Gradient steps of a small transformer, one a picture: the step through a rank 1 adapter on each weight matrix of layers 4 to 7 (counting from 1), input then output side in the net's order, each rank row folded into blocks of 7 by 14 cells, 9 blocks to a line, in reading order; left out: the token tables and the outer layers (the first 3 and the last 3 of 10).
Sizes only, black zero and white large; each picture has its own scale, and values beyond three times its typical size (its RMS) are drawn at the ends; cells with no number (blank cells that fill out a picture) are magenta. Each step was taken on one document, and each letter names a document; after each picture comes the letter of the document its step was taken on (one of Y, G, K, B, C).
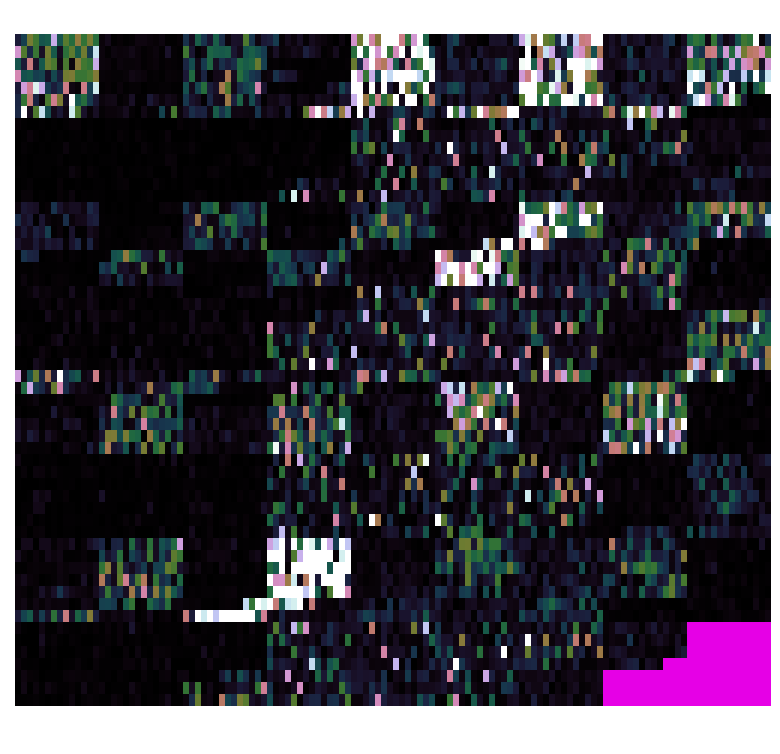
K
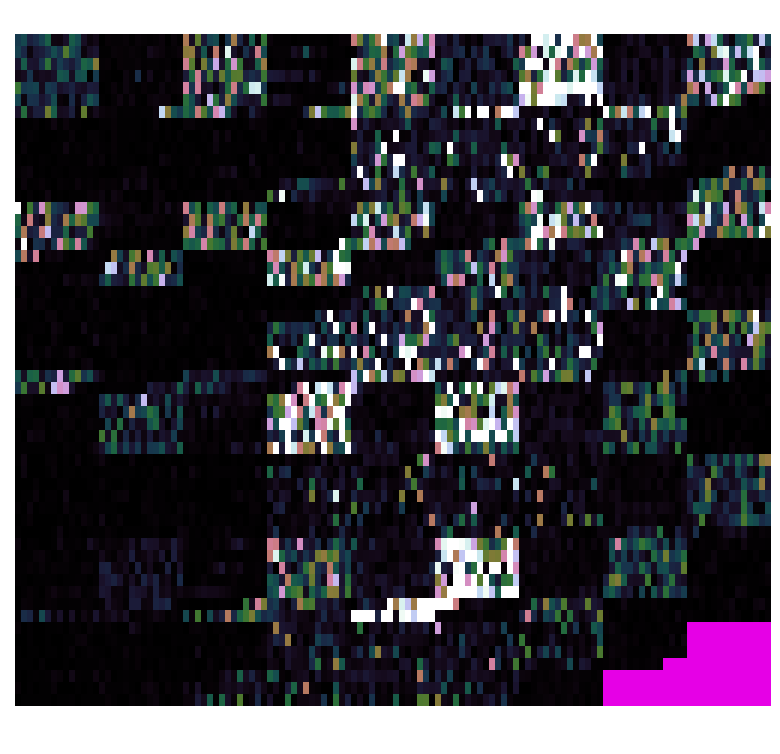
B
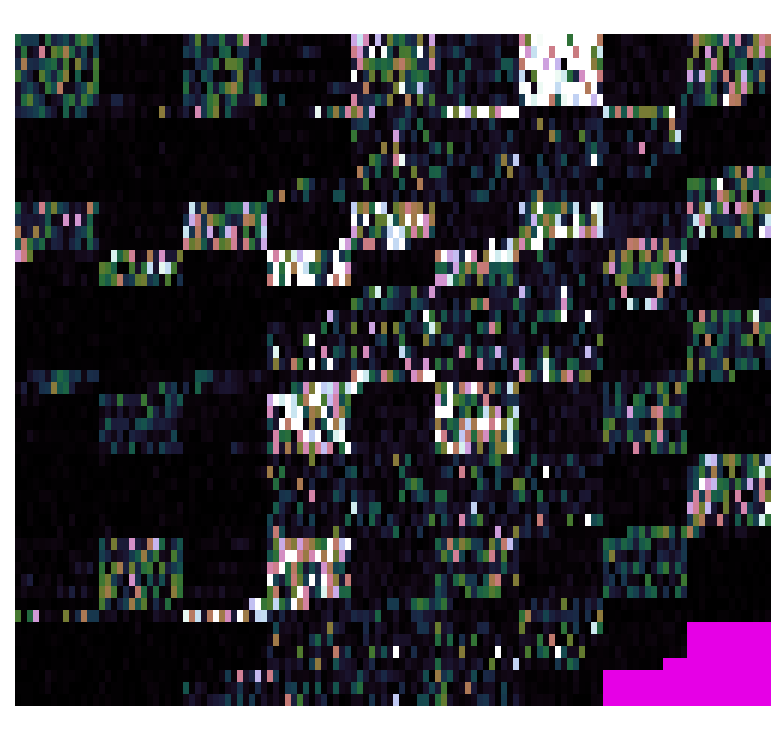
B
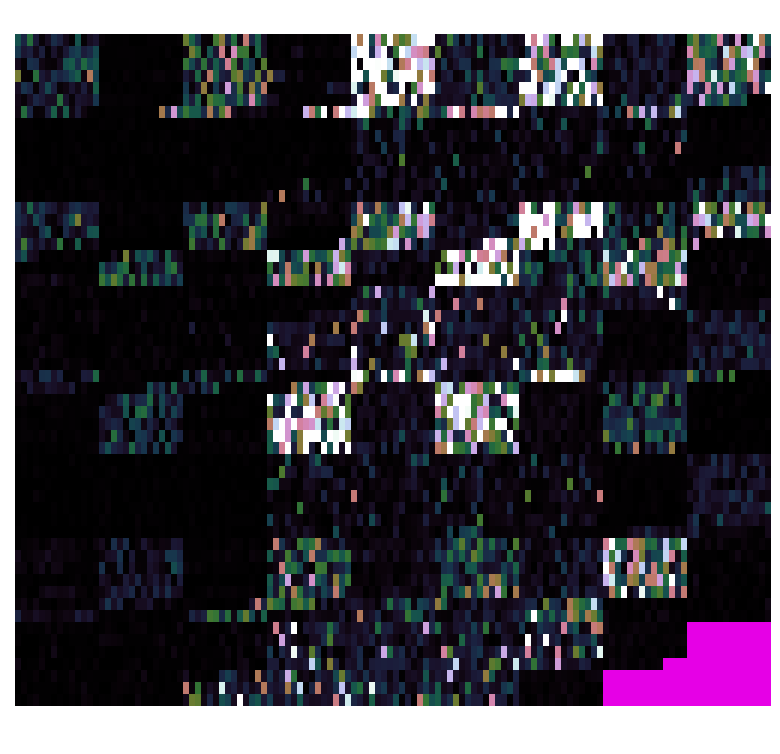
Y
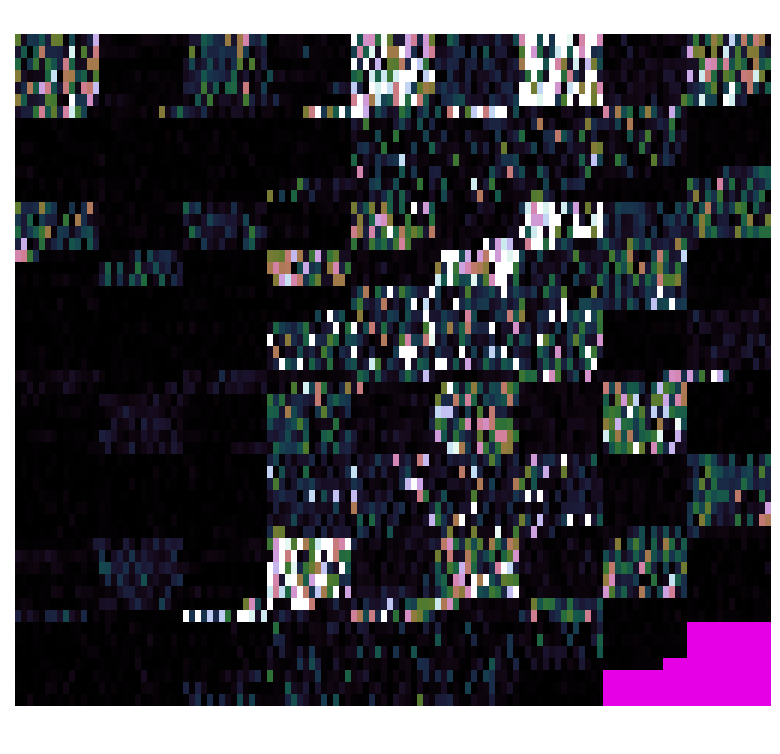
B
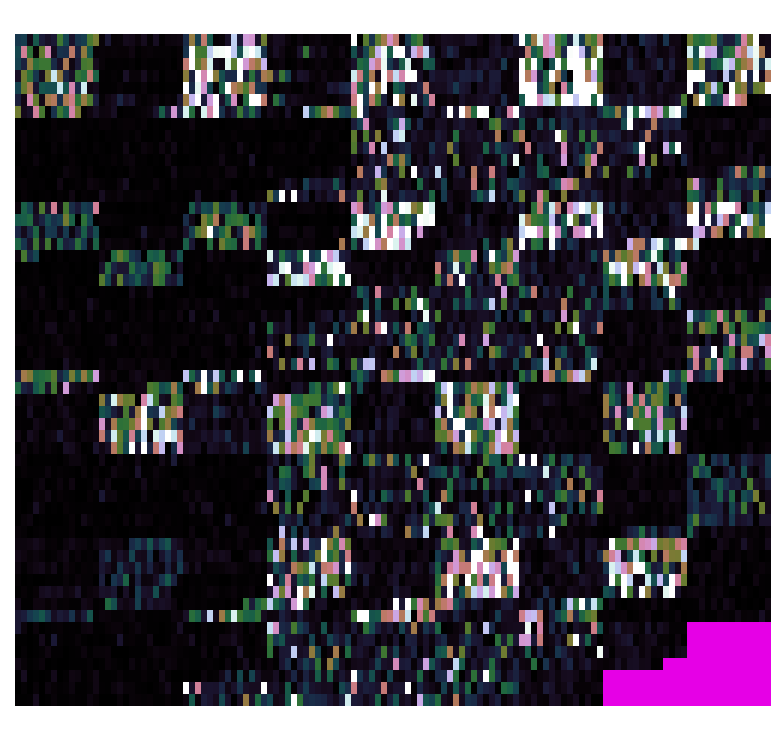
K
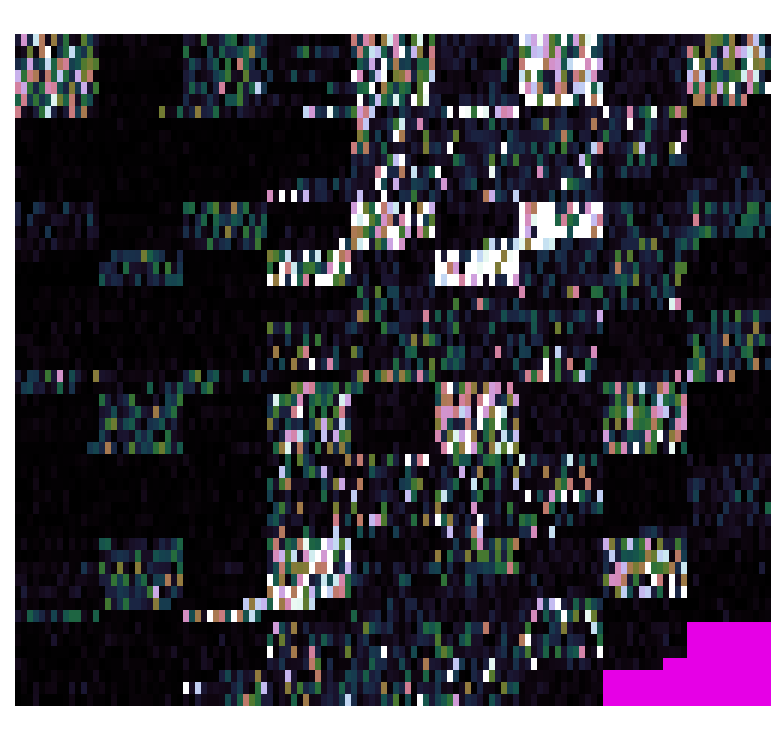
K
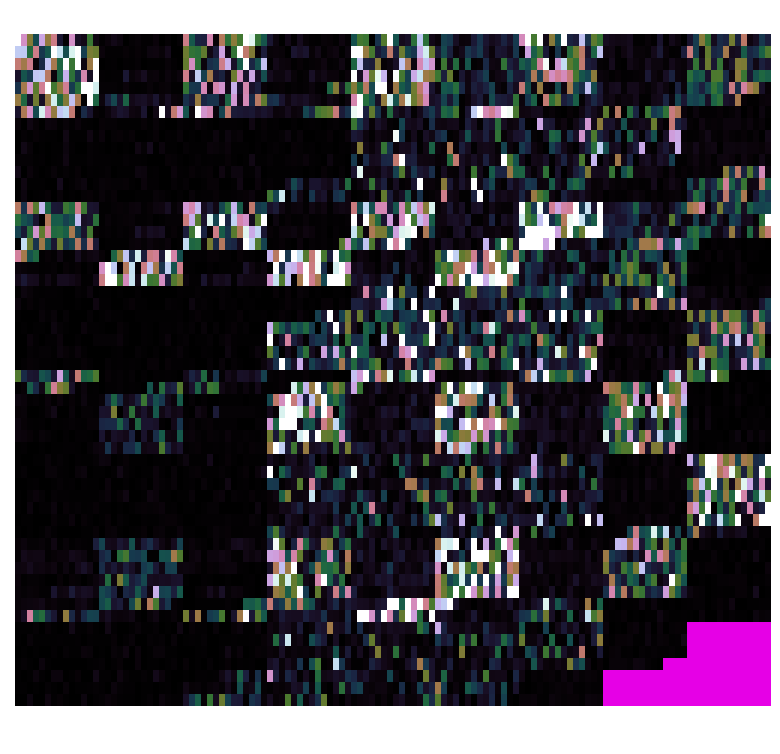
B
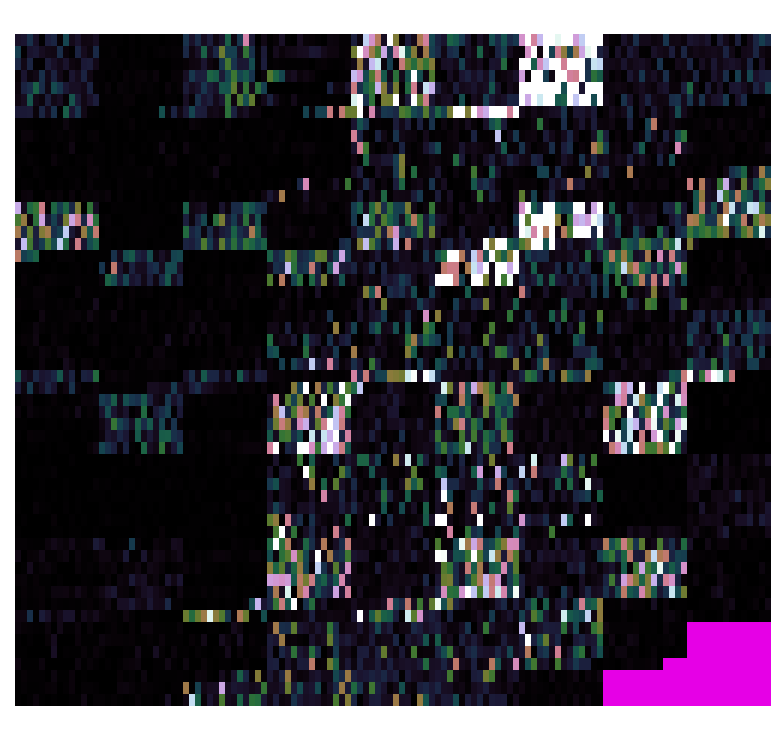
Y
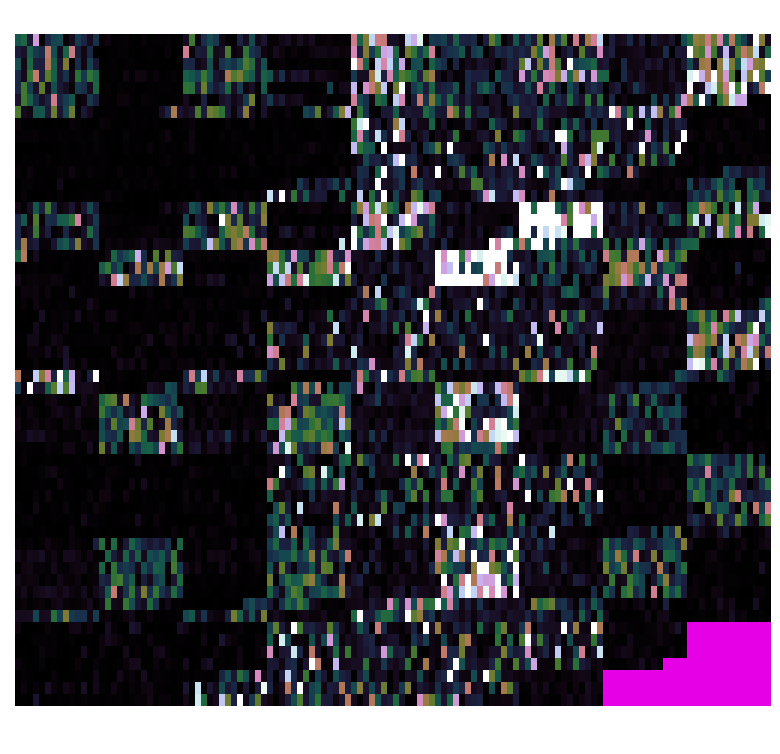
K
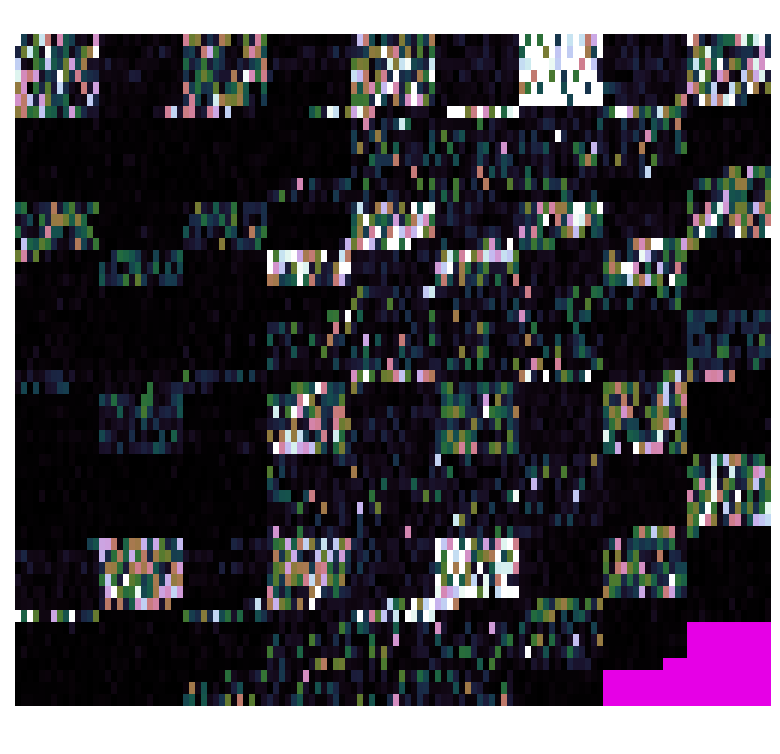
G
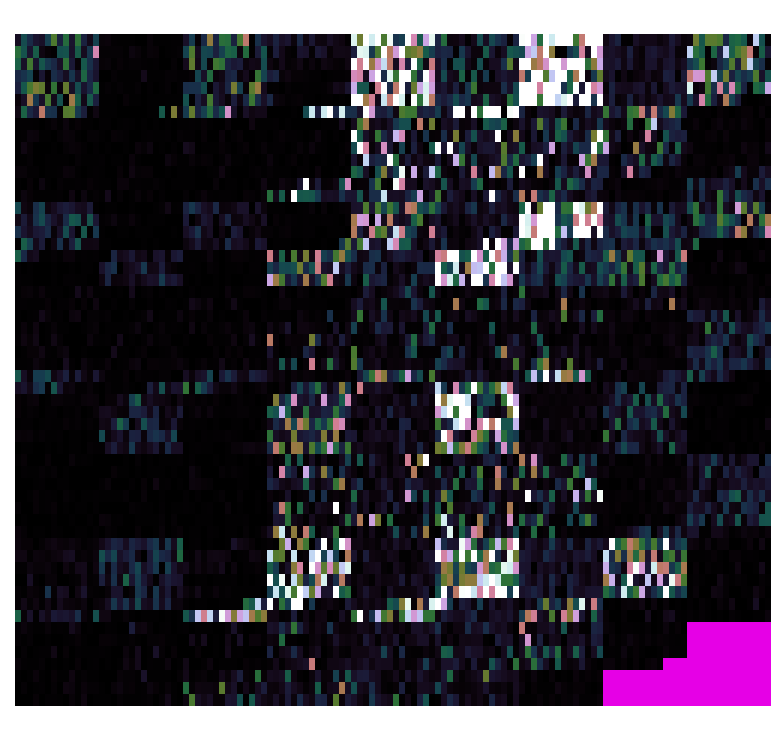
Y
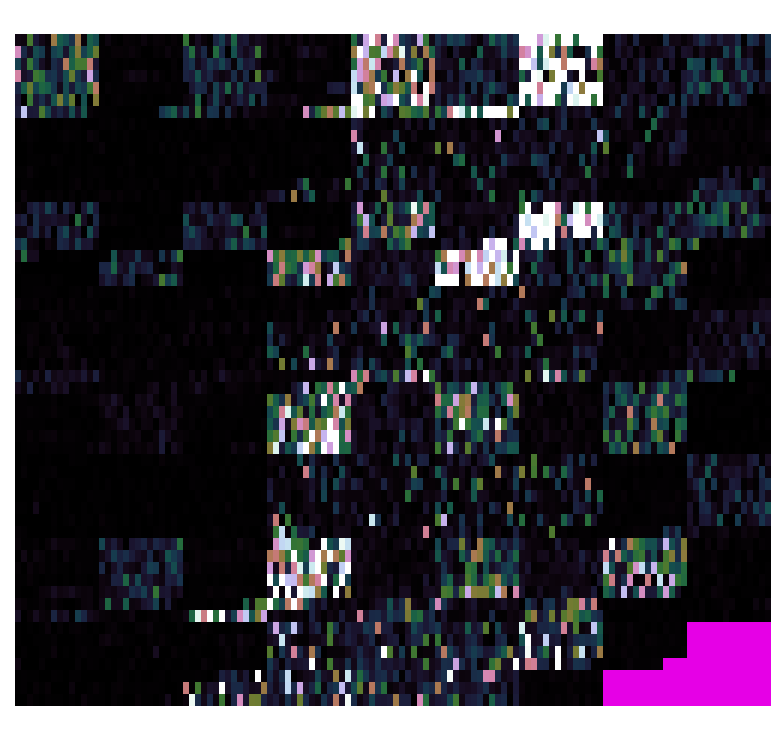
Y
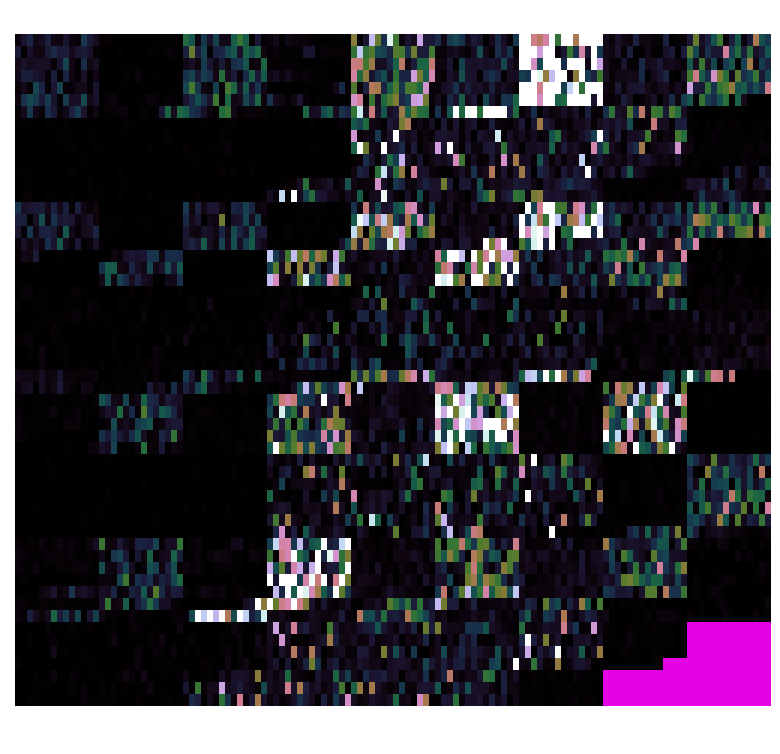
Y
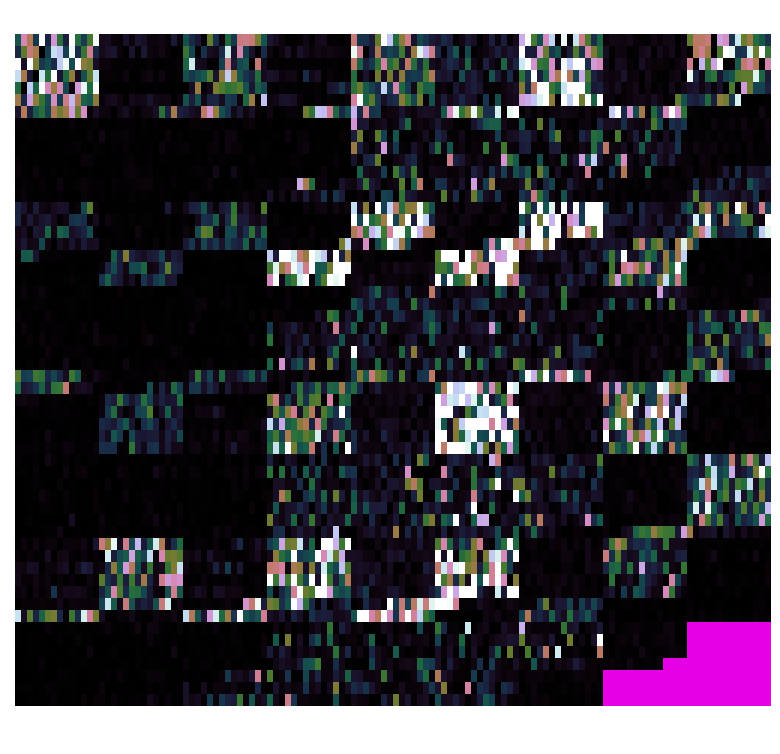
B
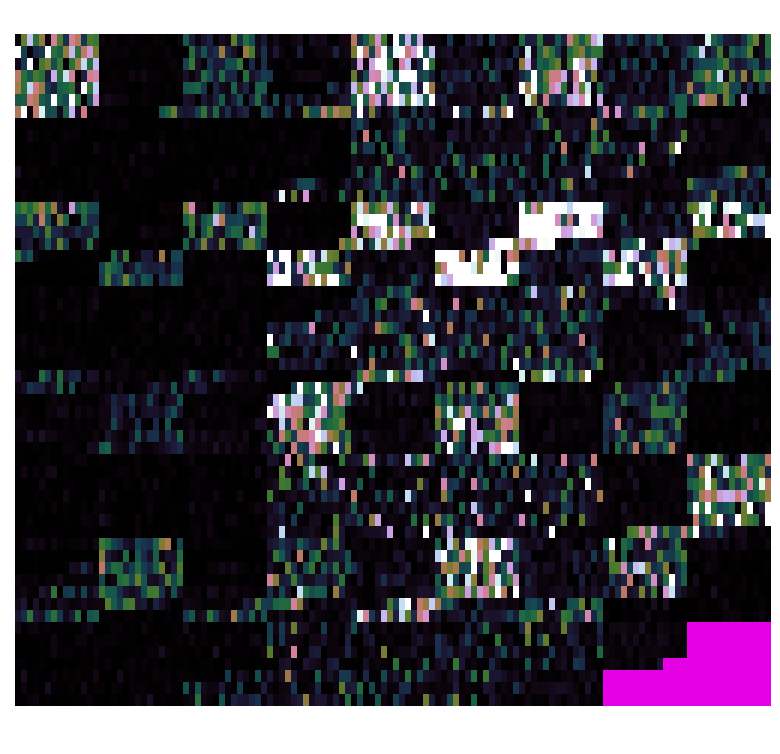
K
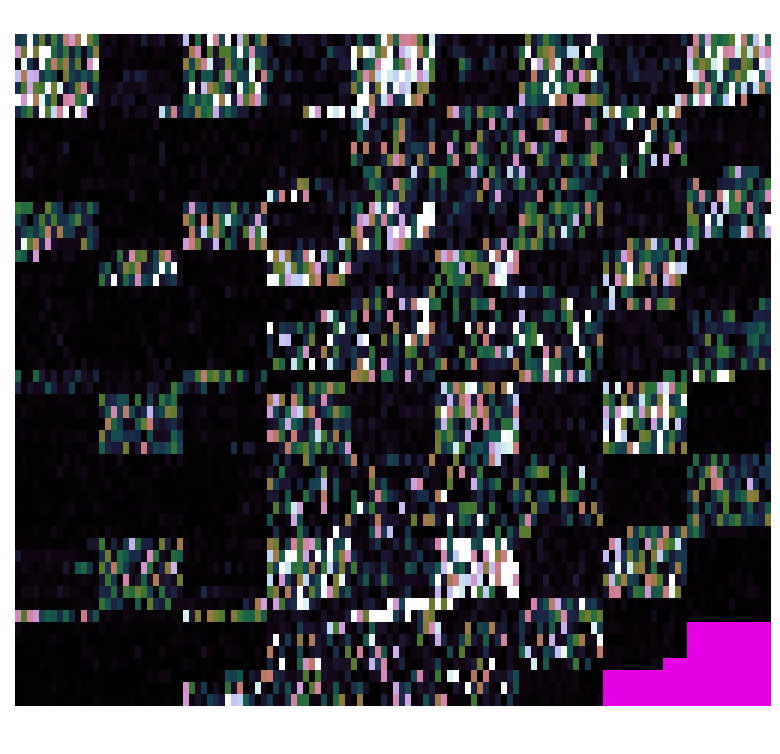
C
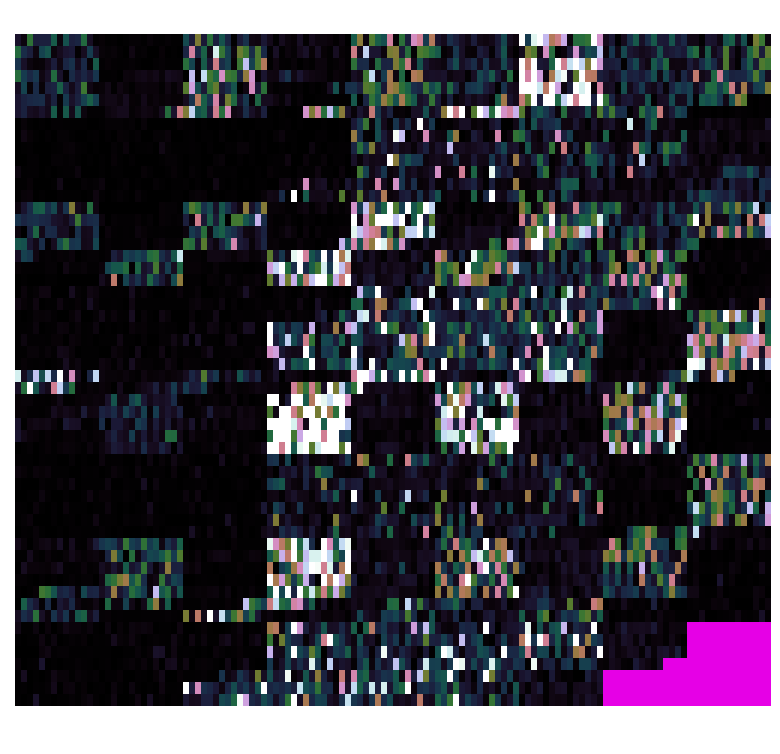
K
